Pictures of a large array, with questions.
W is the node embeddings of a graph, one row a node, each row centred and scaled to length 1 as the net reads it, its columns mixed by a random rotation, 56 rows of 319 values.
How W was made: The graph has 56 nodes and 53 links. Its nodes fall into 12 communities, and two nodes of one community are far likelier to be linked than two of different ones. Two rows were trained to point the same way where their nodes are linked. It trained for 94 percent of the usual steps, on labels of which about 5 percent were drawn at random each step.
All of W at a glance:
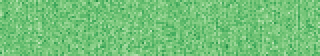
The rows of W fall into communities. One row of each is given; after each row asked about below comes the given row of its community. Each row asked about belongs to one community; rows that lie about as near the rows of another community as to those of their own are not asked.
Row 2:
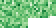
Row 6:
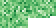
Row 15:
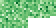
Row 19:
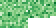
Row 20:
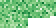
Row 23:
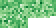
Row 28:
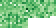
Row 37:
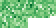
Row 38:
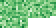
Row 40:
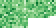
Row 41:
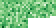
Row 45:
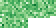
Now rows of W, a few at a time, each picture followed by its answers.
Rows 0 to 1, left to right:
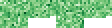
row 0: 19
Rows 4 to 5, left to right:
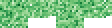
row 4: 2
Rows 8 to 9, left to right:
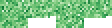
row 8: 2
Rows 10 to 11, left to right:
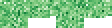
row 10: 19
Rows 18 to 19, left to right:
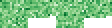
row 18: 37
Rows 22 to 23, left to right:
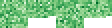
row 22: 40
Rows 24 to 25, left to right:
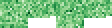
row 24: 41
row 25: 20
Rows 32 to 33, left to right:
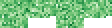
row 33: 28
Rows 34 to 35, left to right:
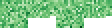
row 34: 41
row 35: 6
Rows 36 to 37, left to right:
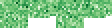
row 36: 15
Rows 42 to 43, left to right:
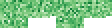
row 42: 23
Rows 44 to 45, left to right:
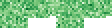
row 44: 37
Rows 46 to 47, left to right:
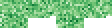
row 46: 45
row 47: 28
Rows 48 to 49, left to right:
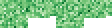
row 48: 6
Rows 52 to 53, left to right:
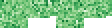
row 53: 38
